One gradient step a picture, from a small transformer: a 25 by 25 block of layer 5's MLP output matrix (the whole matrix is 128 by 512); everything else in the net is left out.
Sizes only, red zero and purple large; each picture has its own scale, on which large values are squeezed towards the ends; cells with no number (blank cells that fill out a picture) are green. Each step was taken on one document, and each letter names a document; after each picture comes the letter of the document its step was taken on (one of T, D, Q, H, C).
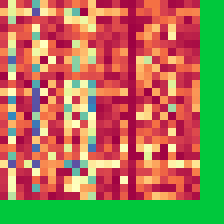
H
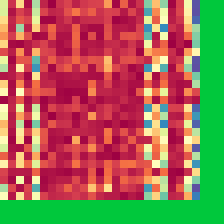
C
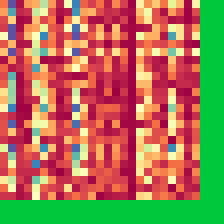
H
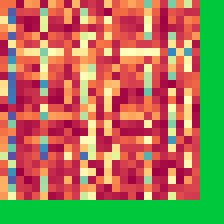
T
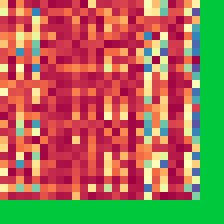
C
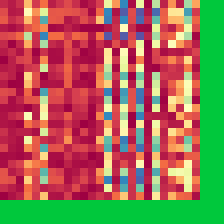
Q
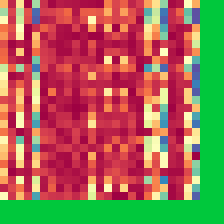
C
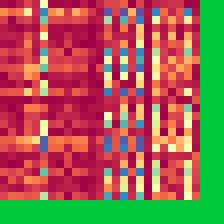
Q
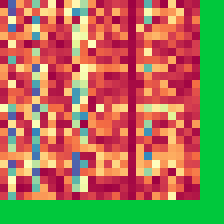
H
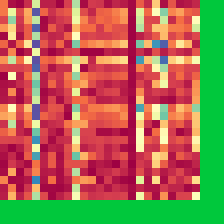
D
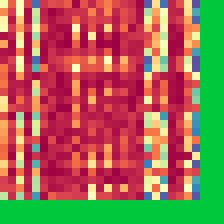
C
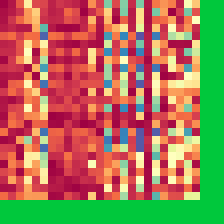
Q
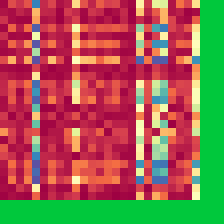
D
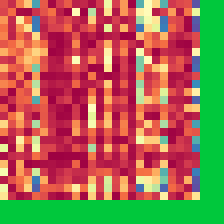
C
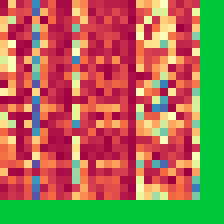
D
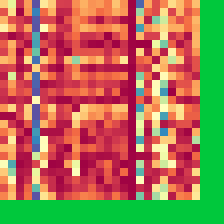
D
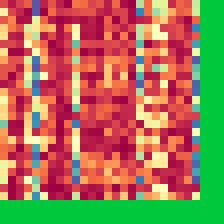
D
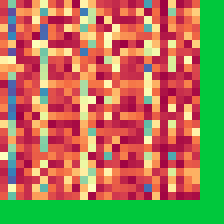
T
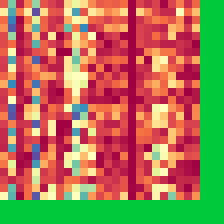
H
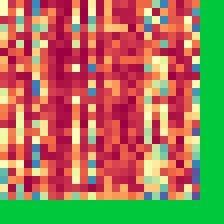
C
